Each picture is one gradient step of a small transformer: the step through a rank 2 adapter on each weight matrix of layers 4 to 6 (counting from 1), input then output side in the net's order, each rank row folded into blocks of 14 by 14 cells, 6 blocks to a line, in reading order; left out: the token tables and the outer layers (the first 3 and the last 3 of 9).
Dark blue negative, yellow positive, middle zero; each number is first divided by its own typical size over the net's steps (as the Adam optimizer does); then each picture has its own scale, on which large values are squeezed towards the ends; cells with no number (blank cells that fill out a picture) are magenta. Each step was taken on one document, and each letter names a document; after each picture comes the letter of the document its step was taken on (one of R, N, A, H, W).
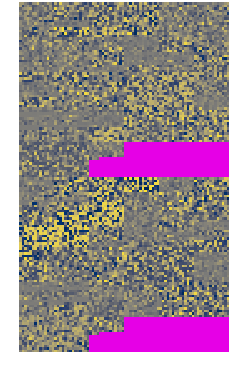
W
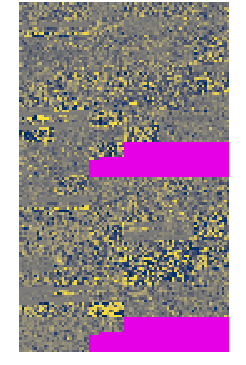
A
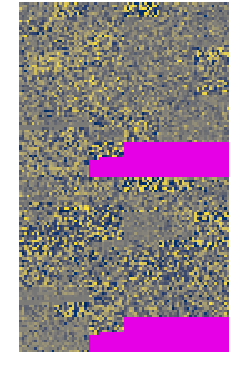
A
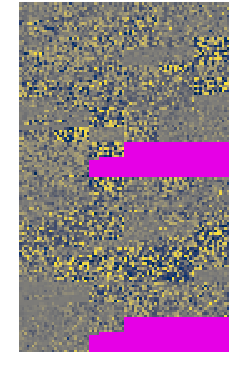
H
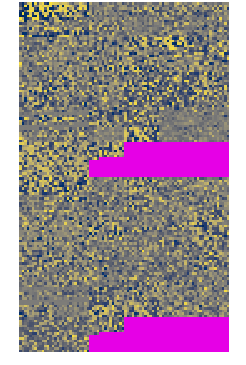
A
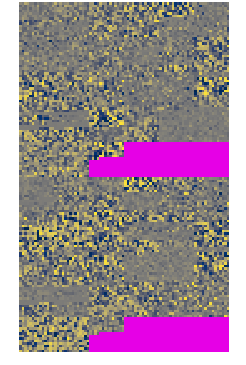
H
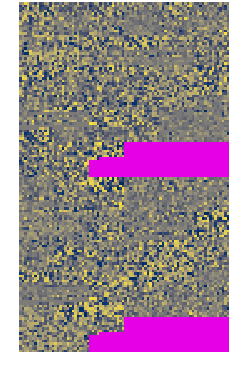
A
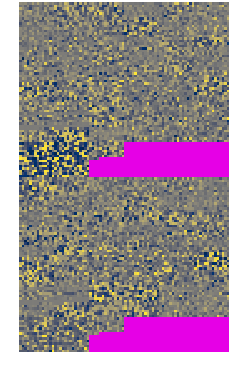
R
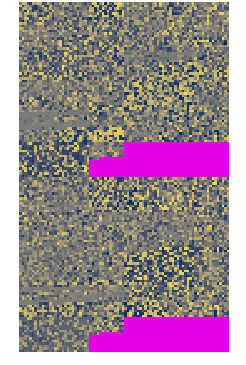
W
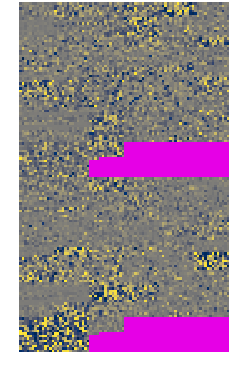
R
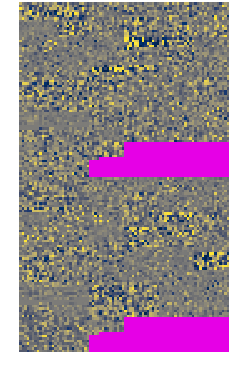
R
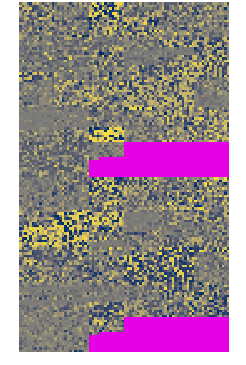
W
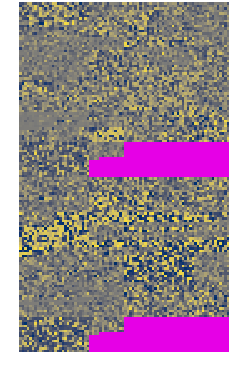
W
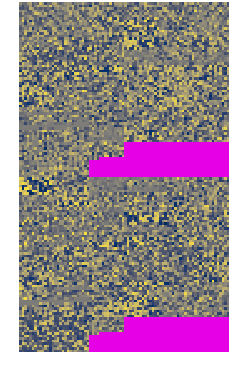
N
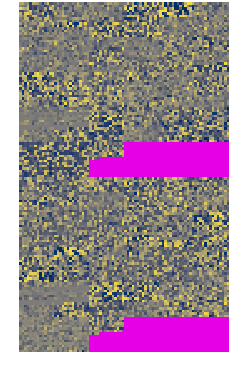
N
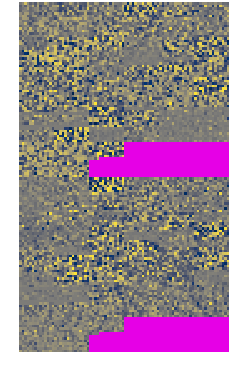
H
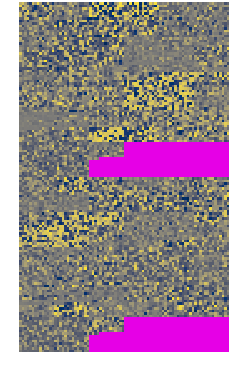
W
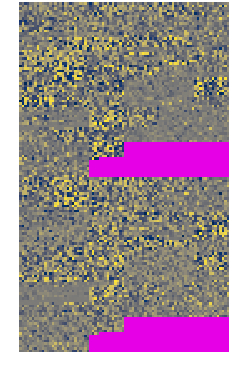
H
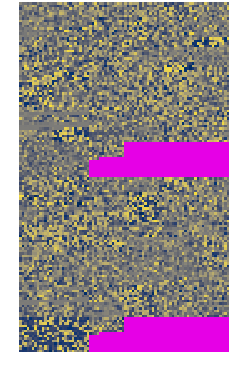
N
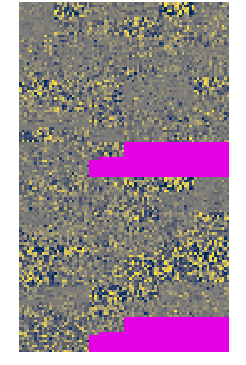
R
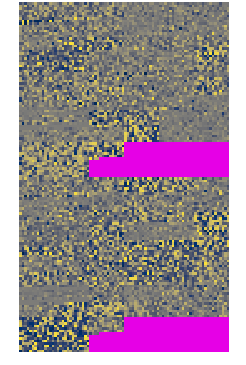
A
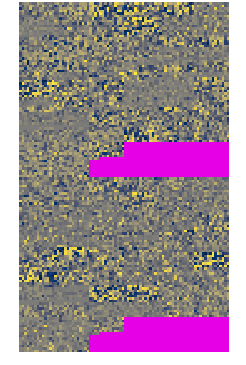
R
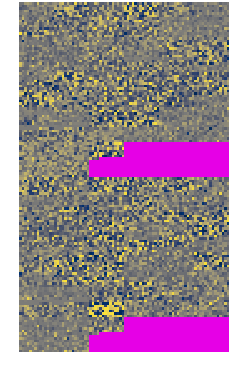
A
